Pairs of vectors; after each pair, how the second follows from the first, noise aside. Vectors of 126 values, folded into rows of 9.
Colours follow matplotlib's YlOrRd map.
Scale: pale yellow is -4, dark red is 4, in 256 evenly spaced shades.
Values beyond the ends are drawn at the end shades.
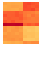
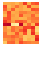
sign-scrambled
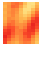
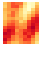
scaled up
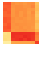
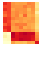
scaled up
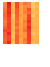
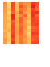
negated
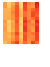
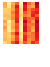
scaled up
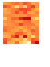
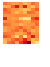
negated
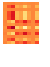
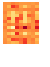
sign-scrambled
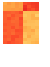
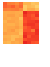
negated
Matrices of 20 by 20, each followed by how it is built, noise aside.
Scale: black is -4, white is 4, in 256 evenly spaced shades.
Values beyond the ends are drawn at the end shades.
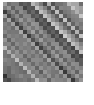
Toeplitz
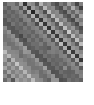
Toeplitz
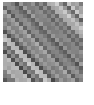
Toeplitz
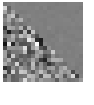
lower triangular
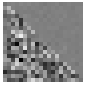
lower triangular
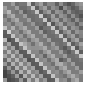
Toeplitz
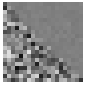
lower triangular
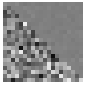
lower triangular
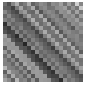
Toeplitz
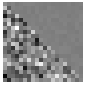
lower triangular
